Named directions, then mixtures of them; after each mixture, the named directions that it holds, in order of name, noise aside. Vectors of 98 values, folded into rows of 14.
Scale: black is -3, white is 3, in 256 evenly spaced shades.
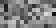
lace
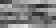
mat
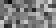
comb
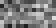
comb, mat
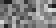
comb, lace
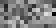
lace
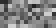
lace, mat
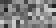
comb, lace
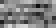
comb, mat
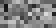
lace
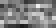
comb, mat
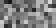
comb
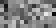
lace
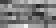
mat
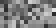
lace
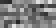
comb, mat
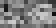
lace, mat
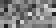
comb, lace
